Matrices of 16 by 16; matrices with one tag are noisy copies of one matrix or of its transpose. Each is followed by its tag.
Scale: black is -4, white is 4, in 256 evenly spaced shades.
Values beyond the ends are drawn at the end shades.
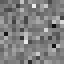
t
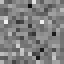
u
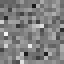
t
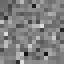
t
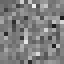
t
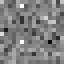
u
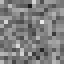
u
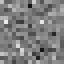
u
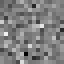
t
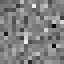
t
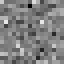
u
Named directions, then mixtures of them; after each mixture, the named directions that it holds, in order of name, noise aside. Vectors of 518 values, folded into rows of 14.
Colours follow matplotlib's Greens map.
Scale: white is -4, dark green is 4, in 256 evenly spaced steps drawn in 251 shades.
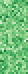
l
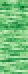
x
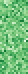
l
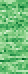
l, x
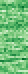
l, x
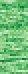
l, x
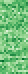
l, x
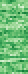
l, x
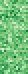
l, x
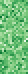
l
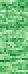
l, x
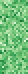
l
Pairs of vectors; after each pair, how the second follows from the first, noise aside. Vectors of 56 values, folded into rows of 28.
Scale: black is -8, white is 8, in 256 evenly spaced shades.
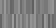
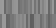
shuffled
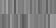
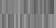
shuffled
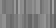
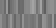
shuffled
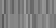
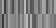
scaled up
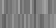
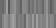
shuffled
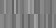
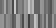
scaled up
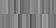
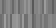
shuffled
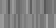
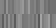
shuffled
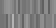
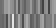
scaled up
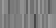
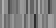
scaled up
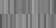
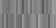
shuffled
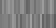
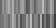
scaled up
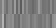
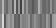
scaled up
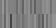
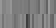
shuffled
